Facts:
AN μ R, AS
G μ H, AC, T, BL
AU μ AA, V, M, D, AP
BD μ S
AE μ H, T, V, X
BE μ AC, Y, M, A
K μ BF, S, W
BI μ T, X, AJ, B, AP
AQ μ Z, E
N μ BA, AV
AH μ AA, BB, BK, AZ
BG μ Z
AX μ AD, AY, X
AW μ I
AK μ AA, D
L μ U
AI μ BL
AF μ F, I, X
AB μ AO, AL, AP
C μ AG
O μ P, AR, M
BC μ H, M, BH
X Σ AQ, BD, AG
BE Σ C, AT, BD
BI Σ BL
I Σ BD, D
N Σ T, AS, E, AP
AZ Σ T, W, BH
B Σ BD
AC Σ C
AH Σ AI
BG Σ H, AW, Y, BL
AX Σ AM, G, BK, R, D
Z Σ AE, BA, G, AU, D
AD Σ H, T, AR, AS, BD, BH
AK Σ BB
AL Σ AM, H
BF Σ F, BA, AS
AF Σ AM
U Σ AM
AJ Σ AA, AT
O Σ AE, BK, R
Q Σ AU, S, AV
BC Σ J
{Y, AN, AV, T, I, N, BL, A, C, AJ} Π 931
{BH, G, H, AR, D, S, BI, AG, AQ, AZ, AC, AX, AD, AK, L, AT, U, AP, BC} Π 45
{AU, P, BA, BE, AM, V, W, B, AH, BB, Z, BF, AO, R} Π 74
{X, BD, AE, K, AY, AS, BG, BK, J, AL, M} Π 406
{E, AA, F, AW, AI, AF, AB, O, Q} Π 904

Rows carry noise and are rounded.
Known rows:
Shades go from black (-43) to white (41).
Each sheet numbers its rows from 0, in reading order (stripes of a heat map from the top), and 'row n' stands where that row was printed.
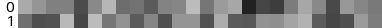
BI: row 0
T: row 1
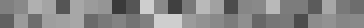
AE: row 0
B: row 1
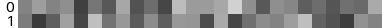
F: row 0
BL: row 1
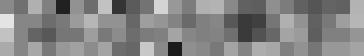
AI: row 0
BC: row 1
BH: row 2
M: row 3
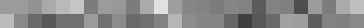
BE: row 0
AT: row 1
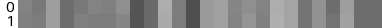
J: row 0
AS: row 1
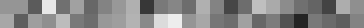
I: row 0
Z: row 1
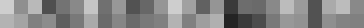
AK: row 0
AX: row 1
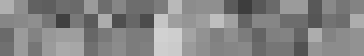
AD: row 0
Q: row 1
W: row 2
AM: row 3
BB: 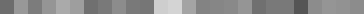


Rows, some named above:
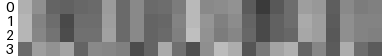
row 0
AD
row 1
AZ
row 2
AZ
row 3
X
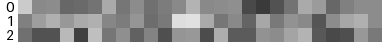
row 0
L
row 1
AH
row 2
T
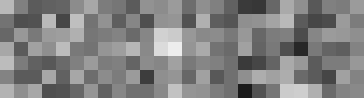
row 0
H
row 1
T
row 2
V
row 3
Z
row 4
AC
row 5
AV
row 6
S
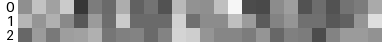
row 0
AF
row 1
O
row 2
V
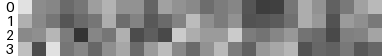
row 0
BC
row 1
AP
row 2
AB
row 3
BG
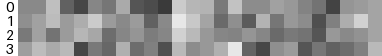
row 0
AA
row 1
AU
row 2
P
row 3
AW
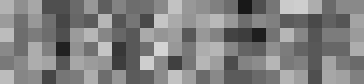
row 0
S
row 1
E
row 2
G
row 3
AI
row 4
AE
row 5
D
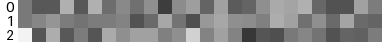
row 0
AJ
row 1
AY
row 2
AQ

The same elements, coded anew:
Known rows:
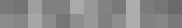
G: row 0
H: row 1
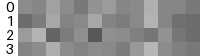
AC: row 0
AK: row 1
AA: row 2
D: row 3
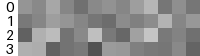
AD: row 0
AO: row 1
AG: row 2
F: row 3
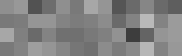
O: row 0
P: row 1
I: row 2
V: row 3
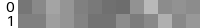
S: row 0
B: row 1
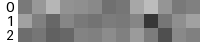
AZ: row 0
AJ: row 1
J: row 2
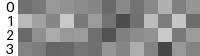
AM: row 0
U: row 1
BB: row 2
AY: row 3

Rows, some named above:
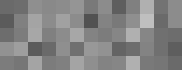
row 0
BE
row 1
AH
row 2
AK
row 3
AB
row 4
BI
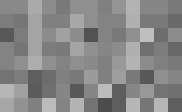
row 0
AP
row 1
BI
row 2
AH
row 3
AX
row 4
D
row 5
M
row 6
E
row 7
L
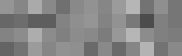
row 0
AD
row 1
AE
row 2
D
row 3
AU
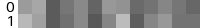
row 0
Q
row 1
E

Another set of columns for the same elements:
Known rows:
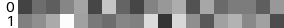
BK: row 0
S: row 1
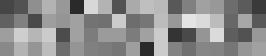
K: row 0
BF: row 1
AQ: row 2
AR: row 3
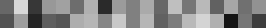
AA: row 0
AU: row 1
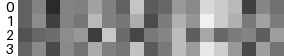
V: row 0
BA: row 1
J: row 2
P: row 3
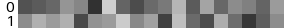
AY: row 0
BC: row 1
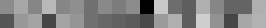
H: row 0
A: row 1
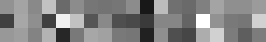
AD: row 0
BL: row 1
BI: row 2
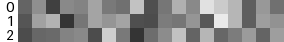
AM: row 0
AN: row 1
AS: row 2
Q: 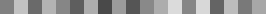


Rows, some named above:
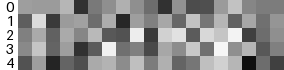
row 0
AX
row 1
AA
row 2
Z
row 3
AB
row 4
AU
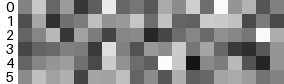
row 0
AB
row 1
AH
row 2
I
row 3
M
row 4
BG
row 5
L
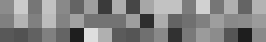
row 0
E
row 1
AZ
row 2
AE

